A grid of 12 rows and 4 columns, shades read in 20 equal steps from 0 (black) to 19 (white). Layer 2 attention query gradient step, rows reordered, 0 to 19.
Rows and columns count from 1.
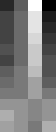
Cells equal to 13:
2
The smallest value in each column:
3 7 9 0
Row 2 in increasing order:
2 5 8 17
